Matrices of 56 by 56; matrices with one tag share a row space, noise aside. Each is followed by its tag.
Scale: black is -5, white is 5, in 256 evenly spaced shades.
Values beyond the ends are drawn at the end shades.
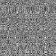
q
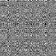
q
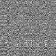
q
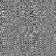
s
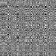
q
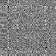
q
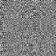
s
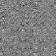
s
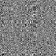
s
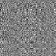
s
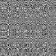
q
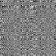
s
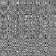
q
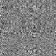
s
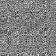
q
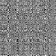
q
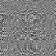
s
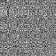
q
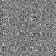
s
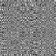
s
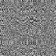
s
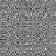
q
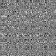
q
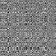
q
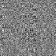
s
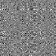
s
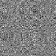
s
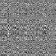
q
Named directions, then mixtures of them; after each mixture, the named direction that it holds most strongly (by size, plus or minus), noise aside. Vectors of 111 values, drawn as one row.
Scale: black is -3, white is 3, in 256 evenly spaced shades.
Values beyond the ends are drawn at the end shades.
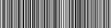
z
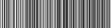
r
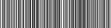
z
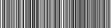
z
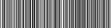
z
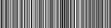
z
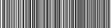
z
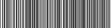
r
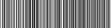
r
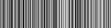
z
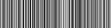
z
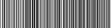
r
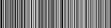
r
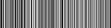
r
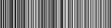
r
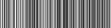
r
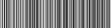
r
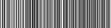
r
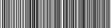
r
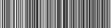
r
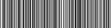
z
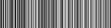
r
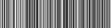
r
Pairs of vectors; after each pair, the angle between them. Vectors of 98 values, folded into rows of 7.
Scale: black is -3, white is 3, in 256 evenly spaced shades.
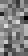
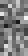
nearly opposite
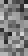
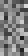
partly aligned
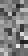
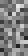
nearly opposite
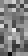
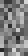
partly opposed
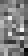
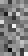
orthogonal
